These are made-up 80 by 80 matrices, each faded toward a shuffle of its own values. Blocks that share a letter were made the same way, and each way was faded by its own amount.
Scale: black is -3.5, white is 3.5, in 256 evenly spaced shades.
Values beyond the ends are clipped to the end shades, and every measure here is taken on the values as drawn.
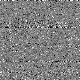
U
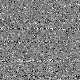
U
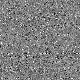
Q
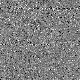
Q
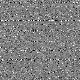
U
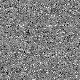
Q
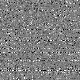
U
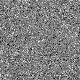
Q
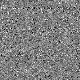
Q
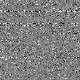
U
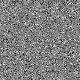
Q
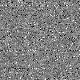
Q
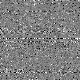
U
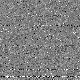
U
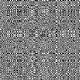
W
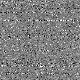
U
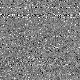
U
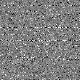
U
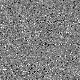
Q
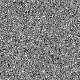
Q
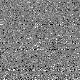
U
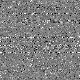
U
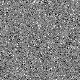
Q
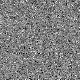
Q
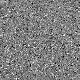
Q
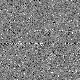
Q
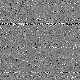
U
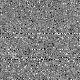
U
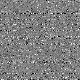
U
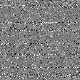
U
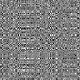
W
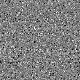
Q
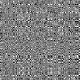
W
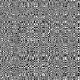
W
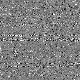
U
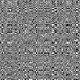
W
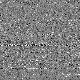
U
